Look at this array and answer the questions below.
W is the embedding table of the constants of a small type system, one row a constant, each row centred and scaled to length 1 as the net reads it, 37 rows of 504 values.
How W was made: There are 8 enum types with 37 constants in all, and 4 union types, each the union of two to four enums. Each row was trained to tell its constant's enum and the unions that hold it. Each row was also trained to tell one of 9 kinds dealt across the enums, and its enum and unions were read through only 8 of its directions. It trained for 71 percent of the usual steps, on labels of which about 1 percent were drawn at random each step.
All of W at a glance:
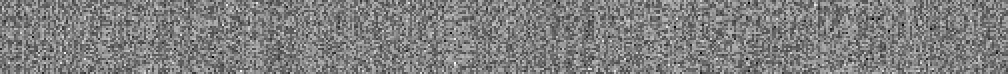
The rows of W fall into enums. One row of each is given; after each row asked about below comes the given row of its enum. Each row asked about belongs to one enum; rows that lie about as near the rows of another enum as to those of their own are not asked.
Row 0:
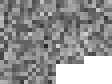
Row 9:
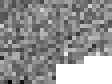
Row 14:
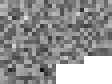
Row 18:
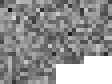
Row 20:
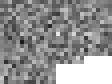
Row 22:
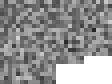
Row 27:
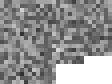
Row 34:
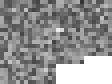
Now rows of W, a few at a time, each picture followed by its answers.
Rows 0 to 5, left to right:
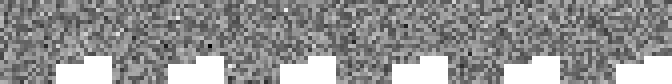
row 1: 34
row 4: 18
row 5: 14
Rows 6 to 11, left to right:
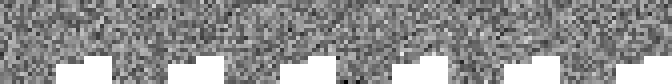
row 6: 0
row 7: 27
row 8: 9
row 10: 20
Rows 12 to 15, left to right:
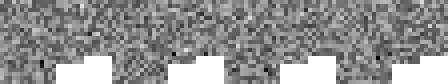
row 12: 34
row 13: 0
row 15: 27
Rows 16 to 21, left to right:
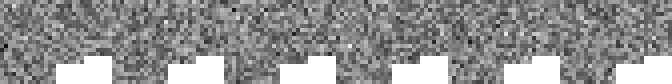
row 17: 0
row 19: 27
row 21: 20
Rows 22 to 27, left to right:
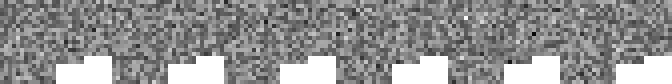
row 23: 22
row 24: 14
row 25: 22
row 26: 9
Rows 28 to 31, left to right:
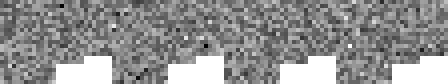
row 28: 14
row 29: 34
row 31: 18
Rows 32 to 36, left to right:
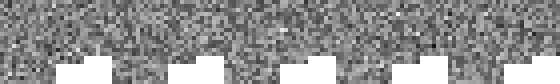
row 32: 0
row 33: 9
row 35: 34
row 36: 22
